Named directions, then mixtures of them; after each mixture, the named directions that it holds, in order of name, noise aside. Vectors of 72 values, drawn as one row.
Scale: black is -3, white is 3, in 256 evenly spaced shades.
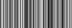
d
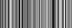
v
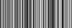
d, v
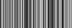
d, v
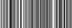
v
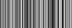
d, v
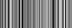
v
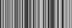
d, v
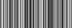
d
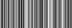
d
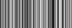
d, v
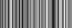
v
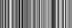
v
